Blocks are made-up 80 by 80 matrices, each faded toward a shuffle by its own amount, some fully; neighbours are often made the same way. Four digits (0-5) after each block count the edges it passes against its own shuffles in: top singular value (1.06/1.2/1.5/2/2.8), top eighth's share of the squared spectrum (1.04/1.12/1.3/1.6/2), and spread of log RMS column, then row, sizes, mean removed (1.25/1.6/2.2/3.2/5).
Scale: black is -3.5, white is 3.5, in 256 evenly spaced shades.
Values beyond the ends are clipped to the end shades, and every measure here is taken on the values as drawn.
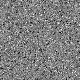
0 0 0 1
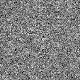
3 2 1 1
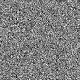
3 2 0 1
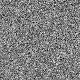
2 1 0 0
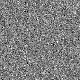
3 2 1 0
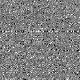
4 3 1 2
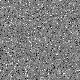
1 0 0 0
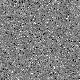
0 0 0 0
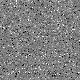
2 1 0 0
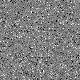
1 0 0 0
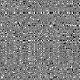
4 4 2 3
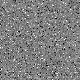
3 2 0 0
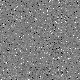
2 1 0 0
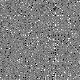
3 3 2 1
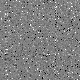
2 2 1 0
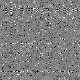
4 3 1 2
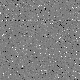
2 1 0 0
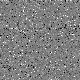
2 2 0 1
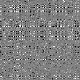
5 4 2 3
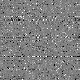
4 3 1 2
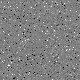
0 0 0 0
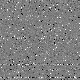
3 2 0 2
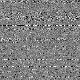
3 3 0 4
